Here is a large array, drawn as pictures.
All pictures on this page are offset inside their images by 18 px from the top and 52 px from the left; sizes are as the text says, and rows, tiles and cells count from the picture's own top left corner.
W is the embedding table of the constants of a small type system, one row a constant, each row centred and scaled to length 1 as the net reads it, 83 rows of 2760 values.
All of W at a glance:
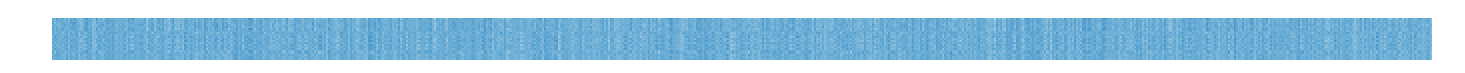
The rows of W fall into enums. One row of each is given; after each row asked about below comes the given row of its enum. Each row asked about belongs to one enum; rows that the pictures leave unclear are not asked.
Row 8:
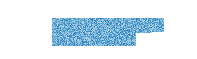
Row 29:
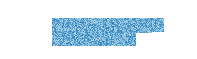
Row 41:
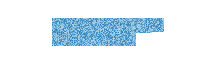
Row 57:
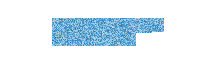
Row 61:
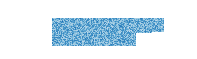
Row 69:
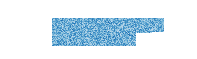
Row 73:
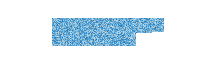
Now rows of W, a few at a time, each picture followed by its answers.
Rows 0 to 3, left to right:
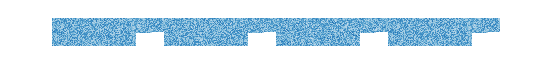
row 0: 41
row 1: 8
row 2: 69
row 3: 41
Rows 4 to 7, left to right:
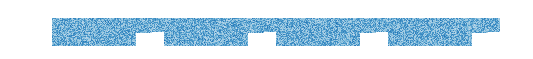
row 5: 57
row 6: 29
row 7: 41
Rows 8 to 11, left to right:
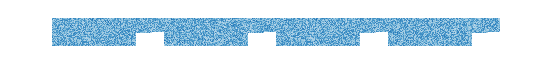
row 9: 57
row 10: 8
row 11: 41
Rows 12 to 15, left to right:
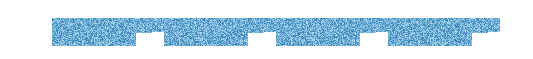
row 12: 61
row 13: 8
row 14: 8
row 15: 61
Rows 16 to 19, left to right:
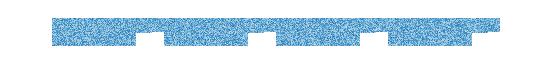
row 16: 8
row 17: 73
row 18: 69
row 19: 57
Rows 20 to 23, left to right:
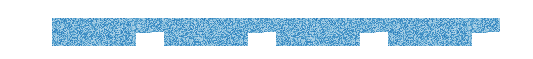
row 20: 41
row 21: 8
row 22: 8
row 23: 41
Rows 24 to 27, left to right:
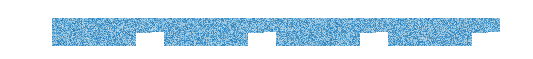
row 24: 69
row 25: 61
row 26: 29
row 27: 8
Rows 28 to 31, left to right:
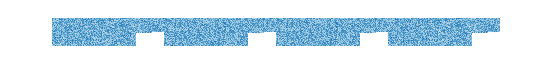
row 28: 57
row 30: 29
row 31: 57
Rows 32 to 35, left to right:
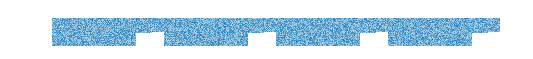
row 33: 29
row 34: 61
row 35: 73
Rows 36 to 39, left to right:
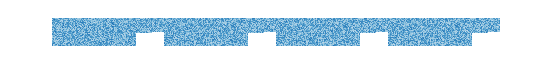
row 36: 29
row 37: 61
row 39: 61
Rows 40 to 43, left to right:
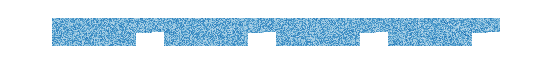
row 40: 61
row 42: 8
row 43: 69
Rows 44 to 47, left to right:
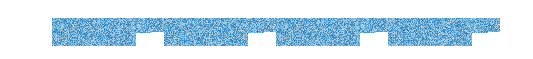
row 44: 41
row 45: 61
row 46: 41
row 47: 57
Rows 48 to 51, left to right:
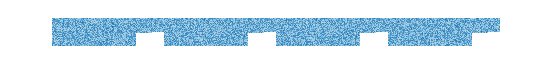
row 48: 29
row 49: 8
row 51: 61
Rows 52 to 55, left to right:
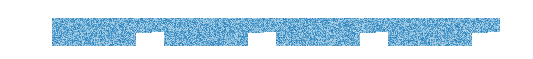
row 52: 61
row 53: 29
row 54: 57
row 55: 61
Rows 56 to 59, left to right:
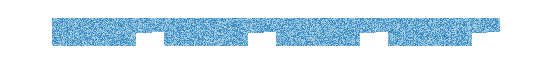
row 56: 73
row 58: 8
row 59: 41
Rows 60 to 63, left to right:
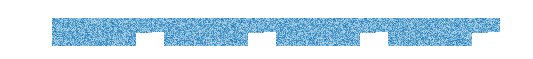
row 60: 29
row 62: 61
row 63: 73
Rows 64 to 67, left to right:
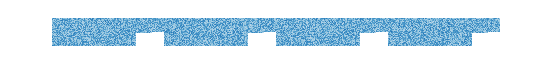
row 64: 8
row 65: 41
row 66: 8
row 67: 29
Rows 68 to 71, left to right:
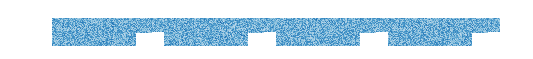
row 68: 29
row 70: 8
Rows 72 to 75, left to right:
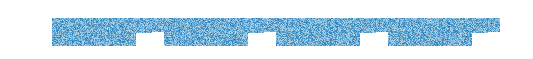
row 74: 29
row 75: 29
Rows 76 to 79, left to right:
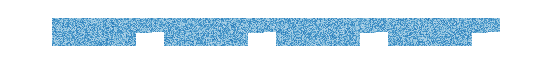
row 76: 29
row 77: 61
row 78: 41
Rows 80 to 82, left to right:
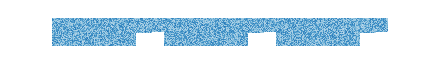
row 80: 61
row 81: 29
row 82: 41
